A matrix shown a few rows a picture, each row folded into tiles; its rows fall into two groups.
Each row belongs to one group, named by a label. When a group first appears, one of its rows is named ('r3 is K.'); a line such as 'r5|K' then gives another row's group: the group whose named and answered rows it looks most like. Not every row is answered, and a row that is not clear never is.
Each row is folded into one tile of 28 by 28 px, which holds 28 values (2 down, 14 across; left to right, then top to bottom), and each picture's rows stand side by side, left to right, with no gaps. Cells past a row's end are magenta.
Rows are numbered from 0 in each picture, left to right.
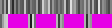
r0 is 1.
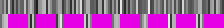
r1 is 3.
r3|3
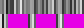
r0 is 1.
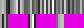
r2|1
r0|3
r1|3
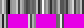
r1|1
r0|3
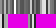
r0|1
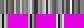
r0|1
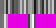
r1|3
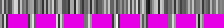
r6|1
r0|3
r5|3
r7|1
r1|3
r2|3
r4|3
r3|1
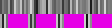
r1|3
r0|1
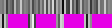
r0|1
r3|1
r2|1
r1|3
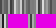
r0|1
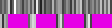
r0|1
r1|1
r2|3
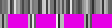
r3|3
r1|3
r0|1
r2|1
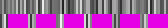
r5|1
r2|1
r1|1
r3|3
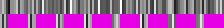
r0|3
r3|1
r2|1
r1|1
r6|3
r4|1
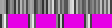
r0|3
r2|3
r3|3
